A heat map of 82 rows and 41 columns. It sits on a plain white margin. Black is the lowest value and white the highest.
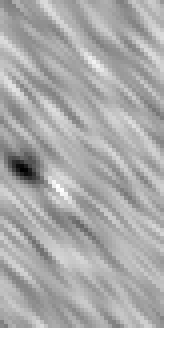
Mirror symmetry: none. Histogram: skewed, a long tail of low values. Lone odd cells: none. Grain: diagonal, down to the right. Dips: one, in the middle left. Ninth with the lowest average: middle left. Odd rows or columns: none.
